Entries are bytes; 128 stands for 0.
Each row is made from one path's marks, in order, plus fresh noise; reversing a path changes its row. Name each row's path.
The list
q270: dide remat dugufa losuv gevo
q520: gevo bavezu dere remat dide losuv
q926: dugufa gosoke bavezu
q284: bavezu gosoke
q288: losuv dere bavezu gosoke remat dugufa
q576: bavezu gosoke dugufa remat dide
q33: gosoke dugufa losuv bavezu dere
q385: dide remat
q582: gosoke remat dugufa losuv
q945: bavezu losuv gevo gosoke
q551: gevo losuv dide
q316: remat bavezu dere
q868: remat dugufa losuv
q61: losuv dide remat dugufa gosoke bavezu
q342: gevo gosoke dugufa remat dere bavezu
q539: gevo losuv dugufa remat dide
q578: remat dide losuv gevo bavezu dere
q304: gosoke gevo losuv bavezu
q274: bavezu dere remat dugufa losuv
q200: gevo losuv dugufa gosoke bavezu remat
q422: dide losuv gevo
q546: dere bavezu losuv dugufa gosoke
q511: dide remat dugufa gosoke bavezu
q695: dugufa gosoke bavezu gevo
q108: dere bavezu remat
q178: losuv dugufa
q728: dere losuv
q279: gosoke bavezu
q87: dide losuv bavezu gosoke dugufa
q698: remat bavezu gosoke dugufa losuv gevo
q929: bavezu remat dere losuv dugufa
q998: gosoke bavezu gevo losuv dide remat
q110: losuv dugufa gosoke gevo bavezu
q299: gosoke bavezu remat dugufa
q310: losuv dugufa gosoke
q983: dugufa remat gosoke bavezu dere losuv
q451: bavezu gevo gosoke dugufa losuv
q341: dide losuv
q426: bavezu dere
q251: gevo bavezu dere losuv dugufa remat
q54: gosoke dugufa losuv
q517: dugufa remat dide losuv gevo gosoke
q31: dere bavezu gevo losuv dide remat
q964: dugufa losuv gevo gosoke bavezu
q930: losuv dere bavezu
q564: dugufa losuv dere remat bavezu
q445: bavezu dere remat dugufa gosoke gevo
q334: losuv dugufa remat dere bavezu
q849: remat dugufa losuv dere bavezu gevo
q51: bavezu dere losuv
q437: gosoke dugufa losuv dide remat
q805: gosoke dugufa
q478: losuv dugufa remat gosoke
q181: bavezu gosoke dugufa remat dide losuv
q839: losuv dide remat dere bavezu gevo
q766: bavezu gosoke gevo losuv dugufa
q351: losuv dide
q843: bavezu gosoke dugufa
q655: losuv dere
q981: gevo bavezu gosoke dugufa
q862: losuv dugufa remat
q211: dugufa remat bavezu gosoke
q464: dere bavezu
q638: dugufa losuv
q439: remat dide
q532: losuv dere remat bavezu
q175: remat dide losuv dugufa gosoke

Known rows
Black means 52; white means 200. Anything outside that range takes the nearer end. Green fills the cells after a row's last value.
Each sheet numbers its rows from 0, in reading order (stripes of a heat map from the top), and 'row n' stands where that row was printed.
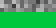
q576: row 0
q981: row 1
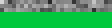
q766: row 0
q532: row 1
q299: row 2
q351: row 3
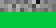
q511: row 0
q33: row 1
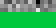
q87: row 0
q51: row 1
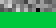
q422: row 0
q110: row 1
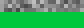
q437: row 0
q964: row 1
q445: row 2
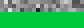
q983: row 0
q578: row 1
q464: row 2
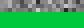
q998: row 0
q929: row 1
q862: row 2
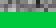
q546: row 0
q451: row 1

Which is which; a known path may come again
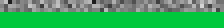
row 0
q33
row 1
q576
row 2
q181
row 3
q54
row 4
q445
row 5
q299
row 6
q551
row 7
q211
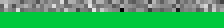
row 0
q695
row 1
q342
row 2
q983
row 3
q638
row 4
q110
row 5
q334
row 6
q849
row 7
q341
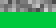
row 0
q546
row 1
q422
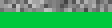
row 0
q511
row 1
q728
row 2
q981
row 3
q270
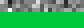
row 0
q51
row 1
q385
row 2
q451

